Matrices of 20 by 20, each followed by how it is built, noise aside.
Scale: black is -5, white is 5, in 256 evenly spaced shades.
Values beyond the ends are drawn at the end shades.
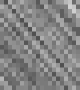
Toeplitz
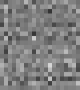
low rank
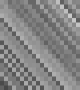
Toeplitz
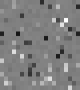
sparse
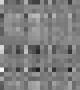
low rank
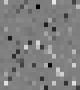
sparse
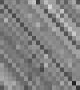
Toeplitz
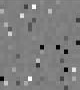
sparse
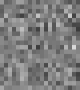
low rank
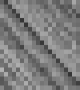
Toeplitz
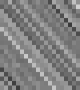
Toeplitz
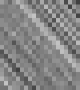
Toeplitz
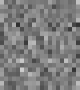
low rank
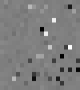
sparse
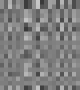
low rank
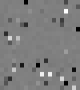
sparse
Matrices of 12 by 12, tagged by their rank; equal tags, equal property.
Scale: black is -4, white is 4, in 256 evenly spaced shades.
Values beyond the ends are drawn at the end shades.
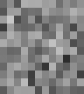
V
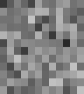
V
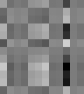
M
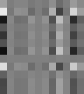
M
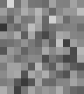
V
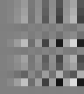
M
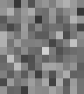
V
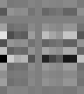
M
